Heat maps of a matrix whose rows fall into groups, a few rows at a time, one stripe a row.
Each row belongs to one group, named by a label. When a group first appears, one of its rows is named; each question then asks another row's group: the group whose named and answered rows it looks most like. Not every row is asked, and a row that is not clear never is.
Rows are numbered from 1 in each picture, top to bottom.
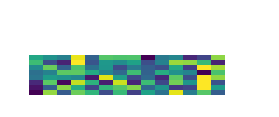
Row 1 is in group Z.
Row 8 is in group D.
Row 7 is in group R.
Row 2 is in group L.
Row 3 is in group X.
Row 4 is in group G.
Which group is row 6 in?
D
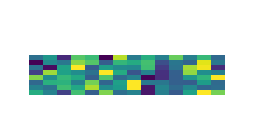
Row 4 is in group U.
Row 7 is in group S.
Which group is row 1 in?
D
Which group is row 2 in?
D
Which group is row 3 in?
L
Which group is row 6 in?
S
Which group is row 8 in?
X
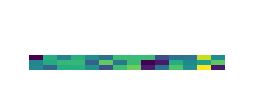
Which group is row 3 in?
L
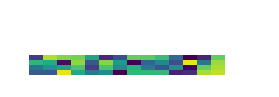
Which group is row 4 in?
R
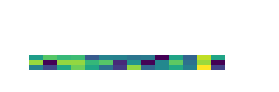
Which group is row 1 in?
X
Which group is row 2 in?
L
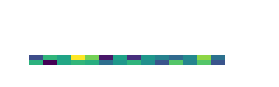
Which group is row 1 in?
D
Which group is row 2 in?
L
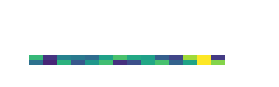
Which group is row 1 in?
L
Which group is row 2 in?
R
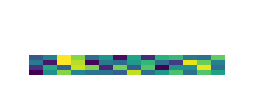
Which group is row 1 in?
G
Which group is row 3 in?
D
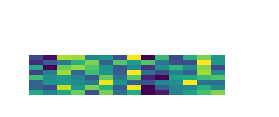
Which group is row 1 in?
R
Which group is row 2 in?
D
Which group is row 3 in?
L
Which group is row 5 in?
X
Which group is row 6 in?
U
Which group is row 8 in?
X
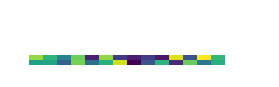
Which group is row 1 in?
X
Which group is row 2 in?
U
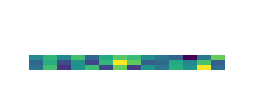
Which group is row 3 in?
D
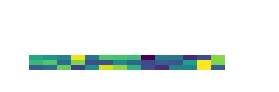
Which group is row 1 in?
Z
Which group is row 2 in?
X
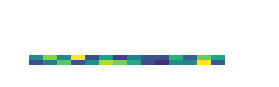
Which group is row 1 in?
X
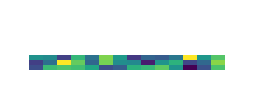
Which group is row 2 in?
G
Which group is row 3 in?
G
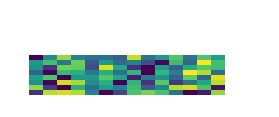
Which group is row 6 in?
R
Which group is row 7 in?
L
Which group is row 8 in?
G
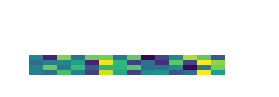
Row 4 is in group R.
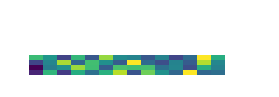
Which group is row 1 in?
X
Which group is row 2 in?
S
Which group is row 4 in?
U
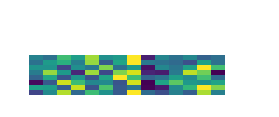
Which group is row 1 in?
S
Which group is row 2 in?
S
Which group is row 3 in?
X
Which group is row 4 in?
S
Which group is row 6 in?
G
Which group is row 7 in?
X
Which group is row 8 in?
S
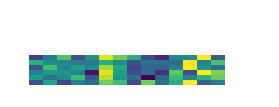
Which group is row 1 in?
S
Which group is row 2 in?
U
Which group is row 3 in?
U
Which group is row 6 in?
U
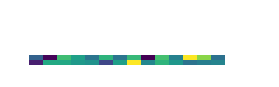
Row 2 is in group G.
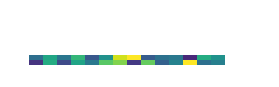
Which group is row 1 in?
Z
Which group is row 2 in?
U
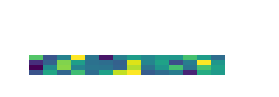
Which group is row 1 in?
L
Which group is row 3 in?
G
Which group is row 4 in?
Z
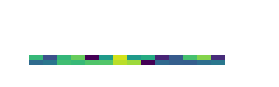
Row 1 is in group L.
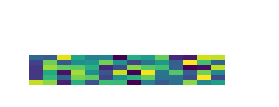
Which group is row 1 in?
R
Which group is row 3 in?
G
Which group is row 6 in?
U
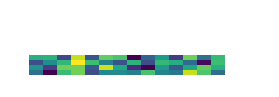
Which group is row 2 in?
G
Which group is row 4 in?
L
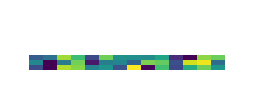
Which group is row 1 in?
R
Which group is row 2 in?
L
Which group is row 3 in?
R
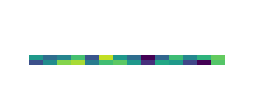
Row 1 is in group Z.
